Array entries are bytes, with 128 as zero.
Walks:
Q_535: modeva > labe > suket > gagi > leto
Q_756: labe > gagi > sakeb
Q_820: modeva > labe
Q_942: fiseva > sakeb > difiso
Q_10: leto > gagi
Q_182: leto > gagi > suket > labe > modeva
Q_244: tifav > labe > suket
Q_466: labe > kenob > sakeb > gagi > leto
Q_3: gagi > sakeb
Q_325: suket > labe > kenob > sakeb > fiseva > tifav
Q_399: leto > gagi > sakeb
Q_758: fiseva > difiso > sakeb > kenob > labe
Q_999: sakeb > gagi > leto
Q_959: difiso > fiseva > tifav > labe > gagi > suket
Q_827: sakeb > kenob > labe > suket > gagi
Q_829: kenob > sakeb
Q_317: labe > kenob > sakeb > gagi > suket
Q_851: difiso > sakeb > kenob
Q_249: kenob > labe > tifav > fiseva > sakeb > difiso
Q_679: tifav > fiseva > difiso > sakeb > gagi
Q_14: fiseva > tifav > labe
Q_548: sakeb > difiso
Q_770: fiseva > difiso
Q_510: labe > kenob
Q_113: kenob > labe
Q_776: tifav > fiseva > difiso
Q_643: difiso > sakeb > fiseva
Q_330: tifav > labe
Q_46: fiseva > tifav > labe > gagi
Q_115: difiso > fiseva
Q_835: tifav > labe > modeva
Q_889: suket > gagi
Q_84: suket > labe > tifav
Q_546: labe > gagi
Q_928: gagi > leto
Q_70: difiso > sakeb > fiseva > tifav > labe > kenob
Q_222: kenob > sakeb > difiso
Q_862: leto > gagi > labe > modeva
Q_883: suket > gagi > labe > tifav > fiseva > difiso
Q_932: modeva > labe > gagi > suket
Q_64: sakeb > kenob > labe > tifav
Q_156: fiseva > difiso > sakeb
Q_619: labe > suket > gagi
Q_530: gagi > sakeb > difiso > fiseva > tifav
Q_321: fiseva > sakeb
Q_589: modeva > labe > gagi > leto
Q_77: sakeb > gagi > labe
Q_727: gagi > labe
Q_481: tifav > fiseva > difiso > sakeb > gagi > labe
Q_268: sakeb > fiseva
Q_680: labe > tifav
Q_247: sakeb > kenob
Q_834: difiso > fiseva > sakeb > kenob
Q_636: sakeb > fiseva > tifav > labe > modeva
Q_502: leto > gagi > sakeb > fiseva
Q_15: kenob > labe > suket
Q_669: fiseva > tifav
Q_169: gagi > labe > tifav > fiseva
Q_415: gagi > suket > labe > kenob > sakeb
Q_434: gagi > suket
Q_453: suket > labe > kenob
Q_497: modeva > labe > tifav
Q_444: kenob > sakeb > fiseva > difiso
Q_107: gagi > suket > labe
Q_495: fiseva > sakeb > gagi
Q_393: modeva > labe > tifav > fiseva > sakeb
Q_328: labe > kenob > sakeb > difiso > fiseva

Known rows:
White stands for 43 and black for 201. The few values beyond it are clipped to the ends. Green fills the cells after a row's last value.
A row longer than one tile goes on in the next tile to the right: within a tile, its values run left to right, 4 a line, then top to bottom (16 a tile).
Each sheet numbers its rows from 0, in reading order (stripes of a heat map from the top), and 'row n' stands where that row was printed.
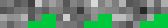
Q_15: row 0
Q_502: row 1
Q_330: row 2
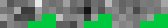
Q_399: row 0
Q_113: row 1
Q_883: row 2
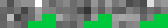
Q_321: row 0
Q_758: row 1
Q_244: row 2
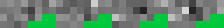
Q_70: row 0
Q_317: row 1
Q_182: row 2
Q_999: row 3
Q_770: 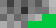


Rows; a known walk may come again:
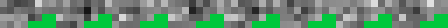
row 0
Q_434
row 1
Q_113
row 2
Q_169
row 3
Q_589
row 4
Q_330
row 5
Q_942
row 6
Q_669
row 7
Q_502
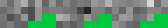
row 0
Q_834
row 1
Q_636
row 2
Q_325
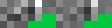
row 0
Q_829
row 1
Q_415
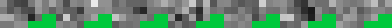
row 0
Q_889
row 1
Q_643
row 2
Q_182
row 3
Q_247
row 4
Q_317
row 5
Q_546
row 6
Q_530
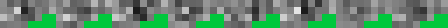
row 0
Q_999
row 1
Q_14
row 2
Q_10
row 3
Q_548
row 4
Q_453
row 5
Q_928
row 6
Q_249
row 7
Q_481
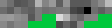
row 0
Q_959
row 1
Q_820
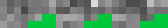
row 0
Q_883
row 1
Q_244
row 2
Q_932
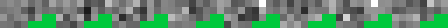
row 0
Q_70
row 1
Q_510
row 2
Q_851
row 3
Q_535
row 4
Q_3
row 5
Q_770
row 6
Q_268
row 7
Q_15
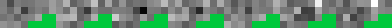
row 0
Q_444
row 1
Q_680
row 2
Q_835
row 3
Q_497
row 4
Q_776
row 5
Q_399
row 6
Q_321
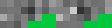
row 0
Q_758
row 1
Q_466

